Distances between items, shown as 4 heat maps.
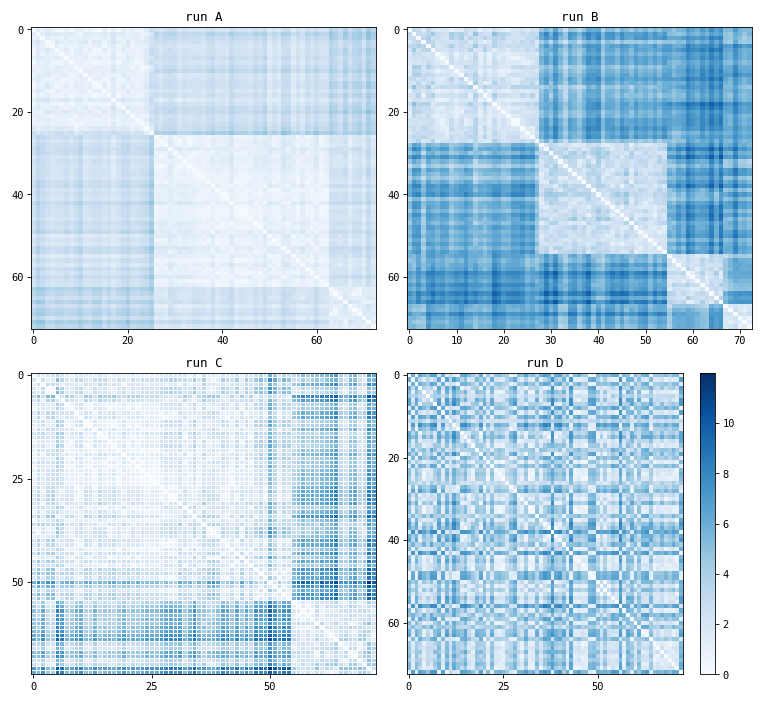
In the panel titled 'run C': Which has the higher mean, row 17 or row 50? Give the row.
50
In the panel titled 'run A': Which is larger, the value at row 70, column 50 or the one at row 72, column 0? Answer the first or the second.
the second
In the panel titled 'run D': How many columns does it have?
73
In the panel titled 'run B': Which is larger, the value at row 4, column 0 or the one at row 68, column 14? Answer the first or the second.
the second
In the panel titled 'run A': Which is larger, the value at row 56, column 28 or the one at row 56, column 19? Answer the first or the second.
the second
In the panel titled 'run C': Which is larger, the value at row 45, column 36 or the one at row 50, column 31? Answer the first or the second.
the second
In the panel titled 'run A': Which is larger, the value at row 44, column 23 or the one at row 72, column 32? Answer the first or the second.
the first
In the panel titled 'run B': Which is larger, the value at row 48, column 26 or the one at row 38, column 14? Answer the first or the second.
the first
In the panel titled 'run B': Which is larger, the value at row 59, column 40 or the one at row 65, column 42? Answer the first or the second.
the first
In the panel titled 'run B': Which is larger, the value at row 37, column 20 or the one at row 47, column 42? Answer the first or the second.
the first
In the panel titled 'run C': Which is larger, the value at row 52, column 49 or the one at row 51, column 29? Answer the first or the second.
the second
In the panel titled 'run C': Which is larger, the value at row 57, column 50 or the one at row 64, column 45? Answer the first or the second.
the first
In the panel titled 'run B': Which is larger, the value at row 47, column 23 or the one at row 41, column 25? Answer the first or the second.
the first
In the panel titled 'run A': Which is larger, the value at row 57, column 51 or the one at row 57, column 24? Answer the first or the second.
the second
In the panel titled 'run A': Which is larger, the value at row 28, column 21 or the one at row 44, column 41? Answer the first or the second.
the first
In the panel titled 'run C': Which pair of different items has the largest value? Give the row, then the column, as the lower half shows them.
71, 50
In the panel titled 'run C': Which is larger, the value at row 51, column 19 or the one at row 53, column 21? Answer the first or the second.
the first
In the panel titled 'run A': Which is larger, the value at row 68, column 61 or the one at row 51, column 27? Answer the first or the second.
the first
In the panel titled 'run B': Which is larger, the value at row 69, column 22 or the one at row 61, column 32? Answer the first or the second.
the first
